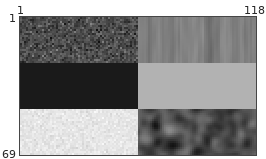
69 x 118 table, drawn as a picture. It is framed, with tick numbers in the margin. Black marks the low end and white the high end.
It is made of 3 by 2 panels. Panel 1,1: low, fine-grained. Panel 1,2: middling, streaked downward, faint in contrast. Panel 2,1: very low, flat. Panel 2,2: high, flat. Panel 3,1: very high, fine-grained, faint in contrast. Panel 3,2: low, blotchy.
